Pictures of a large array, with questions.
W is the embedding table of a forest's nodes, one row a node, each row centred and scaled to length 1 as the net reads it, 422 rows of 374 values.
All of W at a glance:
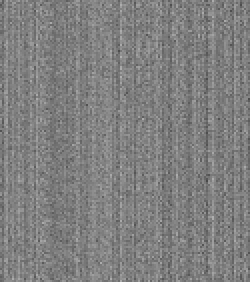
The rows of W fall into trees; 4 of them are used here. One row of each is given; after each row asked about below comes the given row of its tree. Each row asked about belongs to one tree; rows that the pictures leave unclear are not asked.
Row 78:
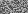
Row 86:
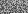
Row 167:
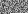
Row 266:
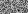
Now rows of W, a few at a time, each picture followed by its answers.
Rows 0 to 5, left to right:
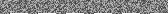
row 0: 78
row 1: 78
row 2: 266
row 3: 86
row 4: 266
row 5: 86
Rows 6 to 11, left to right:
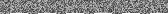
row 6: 266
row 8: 266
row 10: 86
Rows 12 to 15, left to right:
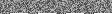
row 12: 78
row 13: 78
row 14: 167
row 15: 86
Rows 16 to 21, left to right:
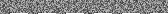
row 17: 86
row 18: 78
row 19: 86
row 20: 86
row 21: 86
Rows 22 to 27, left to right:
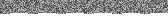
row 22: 78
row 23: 86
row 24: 78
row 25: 78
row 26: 266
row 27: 78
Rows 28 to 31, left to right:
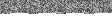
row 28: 266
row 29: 167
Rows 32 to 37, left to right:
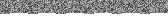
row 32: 266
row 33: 86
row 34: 86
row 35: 78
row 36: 86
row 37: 266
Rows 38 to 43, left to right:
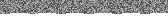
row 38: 266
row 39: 78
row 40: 86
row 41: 78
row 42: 78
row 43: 86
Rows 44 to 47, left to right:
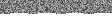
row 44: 86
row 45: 266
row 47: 86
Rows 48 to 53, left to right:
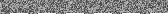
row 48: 266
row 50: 86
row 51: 86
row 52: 86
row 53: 78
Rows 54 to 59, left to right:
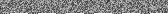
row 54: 78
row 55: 86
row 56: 86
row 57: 86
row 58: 78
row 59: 266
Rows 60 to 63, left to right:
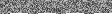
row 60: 266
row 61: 266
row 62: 78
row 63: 167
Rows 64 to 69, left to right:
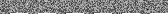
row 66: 266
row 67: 266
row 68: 86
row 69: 167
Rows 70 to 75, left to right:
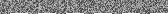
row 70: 167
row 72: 266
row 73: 86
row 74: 266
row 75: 266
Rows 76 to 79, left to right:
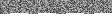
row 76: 78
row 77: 266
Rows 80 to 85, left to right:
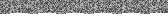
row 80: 266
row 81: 78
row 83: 266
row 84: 266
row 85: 266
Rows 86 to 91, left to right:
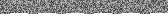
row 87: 266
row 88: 78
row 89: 86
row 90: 266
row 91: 78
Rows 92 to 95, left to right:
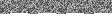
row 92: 78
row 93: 78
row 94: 266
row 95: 78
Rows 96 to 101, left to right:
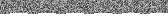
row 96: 78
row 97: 86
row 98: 78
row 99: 86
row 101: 266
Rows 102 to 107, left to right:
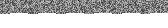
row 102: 266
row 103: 86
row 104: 86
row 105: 78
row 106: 86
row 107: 167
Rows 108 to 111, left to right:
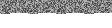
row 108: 266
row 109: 78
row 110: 266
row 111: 167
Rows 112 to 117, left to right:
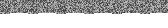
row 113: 266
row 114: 266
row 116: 86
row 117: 266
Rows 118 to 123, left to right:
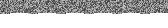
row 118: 266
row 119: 78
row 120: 78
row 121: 86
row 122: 266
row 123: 266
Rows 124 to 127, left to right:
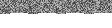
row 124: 266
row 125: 86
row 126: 78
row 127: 86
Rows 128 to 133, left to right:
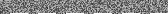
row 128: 78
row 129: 167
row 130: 78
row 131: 78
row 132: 266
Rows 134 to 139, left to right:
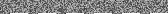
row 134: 78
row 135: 167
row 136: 266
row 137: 78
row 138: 78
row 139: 78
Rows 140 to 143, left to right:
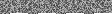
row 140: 266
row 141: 86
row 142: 86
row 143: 78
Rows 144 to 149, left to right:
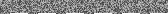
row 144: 78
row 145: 86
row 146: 266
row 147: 78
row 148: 266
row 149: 266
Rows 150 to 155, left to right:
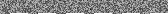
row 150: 266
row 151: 78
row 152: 167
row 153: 167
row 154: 167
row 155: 78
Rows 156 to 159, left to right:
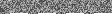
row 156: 78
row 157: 78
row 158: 86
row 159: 86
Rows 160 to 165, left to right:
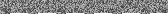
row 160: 266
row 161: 78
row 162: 266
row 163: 266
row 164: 78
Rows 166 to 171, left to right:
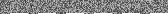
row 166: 86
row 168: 78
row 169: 266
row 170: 266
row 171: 78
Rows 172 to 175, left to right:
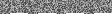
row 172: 266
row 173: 86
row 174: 167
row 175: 266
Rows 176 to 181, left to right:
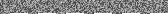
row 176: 86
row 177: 78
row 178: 78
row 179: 78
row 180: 78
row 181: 167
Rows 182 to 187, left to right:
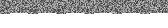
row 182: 167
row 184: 167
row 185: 167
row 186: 266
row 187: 266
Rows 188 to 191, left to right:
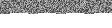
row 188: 78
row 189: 266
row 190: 266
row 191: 167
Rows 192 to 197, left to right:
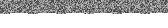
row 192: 78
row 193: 86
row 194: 266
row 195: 266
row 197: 266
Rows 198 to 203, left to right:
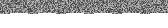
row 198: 78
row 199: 78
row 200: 167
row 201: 266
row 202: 266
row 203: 86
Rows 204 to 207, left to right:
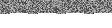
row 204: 266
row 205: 266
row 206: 78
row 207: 78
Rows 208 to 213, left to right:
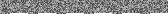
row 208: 266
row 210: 167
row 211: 78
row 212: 266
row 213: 78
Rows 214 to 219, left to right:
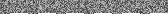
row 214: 86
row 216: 266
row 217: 86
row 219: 78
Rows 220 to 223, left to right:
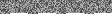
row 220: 266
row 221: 78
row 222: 266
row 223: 266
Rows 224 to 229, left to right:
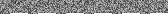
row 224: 78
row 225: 78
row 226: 86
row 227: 86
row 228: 78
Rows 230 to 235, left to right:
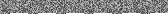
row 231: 167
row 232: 266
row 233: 266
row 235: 167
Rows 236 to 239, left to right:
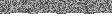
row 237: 78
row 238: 167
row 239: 86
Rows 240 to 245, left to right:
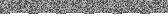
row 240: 78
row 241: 167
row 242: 86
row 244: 266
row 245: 78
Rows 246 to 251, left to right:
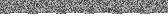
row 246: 86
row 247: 78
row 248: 266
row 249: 266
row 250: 266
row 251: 86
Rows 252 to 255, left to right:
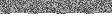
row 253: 266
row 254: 167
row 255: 78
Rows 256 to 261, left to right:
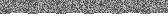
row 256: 266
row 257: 86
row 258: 86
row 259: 86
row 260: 266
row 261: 266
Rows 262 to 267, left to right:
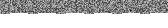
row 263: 266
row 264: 78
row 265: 266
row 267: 78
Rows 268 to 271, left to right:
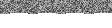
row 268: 78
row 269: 266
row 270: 78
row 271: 266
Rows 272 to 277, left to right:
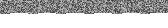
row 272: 167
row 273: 266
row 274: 86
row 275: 167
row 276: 266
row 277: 266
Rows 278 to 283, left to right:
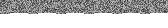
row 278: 86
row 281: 86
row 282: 266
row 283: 266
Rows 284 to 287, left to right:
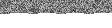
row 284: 86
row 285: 266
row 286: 266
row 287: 78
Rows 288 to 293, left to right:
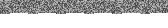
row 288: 78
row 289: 86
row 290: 78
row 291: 78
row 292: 78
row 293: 266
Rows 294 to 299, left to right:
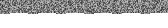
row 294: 266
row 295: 86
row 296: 266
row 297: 266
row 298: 86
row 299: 167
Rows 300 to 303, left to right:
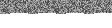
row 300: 266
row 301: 78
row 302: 78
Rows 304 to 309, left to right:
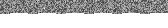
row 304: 86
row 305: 78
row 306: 266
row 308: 266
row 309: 86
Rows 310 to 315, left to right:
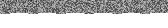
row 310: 266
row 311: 266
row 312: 78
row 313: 167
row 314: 266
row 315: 78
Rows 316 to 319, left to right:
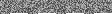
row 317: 78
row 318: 266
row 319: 266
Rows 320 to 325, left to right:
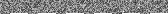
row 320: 167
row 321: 86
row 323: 266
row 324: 266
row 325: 78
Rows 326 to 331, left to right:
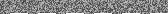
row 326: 86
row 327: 86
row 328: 78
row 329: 266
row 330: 86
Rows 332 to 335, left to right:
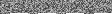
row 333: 78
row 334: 78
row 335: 266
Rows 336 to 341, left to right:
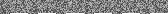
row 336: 86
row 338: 86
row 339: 167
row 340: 266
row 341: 266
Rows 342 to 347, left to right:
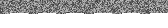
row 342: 78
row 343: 167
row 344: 86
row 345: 78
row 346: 78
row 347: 266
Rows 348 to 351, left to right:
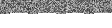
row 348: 78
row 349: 78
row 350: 266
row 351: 266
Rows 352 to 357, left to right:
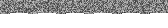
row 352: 266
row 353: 78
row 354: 86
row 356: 86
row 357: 86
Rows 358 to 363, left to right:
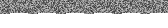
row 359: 78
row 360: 78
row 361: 78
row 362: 78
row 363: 167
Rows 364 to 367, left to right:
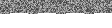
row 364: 78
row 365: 266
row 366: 86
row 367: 266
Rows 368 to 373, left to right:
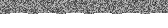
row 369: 266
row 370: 78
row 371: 86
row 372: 86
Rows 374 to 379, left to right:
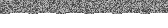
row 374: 78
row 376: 86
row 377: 167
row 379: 266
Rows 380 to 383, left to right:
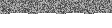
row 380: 266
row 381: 86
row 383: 86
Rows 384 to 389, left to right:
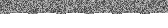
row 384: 86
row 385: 266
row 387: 78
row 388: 266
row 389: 78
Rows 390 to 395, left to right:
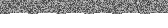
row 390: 78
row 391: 78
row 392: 167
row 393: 266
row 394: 86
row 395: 86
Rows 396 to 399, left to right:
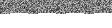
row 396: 78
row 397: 266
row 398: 86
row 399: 266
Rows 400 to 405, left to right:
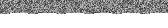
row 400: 78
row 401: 86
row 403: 266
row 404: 78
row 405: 78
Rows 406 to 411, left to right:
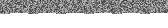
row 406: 78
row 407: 167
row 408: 86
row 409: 78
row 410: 78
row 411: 266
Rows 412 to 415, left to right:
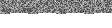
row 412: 266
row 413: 78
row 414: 266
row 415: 266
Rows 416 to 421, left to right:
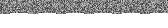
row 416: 86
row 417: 266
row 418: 266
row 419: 266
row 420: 266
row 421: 86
